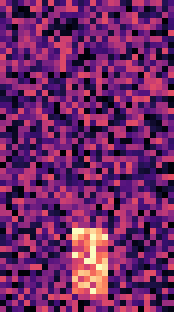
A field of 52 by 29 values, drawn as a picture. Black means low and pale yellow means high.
Overall the values sit about 30% of the way up the scale. In the bottom middle lies a patch that is higher than the rest. There are no regular stripes. The ninth with the highest average is the bottom middle.
